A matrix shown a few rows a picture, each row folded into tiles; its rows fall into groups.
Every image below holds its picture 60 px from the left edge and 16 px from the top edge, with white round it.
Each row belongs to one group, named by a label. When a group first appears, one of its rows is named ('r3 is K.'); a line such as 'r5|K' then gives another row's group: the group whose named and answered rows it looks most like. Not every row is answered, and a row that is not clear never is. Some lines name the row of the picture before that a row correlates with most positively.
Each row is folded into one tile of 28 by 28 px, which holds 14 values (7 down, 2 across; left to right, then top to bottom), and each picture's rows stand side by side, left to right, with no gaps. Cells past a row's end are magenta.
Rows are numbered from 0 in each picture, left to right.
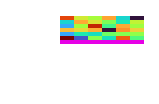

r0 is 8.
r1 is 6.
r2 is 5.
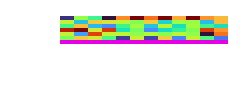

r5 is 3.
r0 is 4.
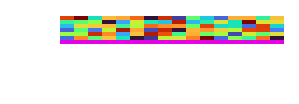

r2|3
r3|4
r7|6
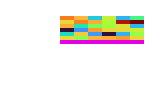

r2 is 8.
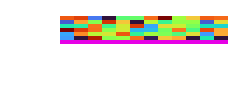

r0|3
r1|5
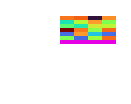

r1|4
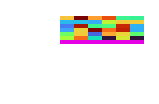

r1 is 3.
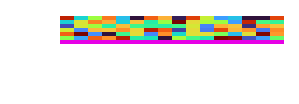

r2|5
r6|5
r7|4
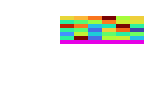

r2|6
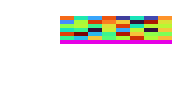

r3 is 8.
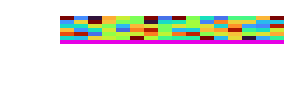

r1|8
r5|5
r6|6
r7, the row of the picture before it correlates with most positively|0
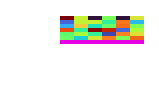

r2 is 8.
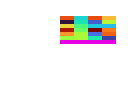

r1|3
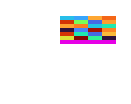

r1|3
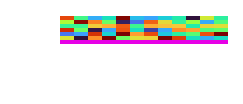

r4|5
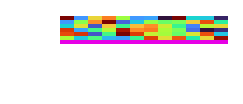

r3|5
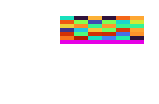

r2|3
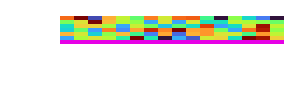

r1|8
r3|3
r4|3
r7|5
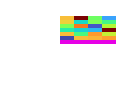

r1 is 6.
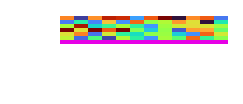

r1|3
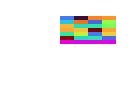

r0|5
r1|3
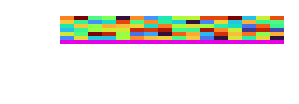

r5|3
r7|6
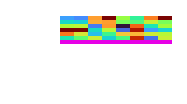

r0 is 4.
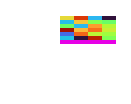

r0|3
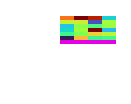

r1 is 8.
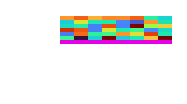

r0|3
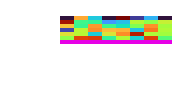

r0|8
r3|5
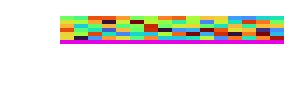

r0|6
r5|3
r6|5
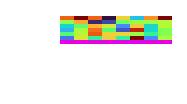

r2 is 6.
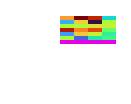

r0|3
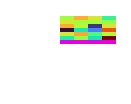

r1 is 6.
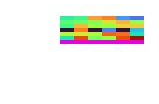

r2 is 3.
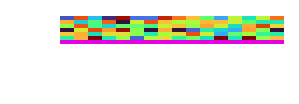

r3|8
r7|6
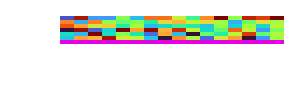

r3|3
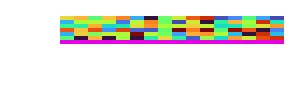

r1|6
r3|8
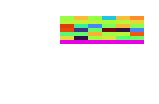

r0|6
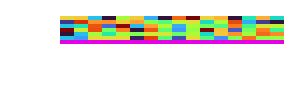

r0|3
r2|6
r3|5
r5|3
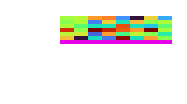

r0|6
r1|3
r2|5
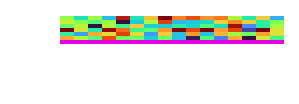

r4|3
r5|3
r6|6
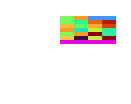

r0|6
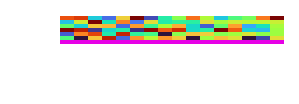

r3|4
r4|6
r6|6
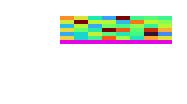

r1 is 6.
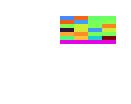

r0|8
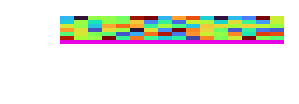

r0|5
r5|5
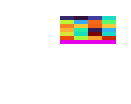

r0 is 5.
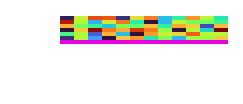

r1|3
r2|4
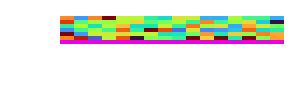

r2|6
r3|4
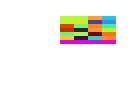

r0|6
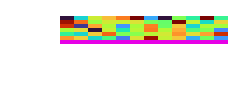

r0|8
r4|6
